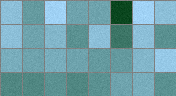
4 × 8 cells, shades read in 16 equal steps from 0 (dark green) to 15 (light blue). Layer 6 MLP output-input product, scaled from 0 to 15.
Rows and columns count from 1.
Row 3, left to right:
11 10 11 10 9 9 12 14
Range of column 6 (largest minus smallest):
10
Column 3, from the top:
15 12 11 8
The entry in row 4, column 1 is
7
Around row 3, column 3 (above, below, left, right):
12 8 10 10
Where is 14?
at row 3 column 8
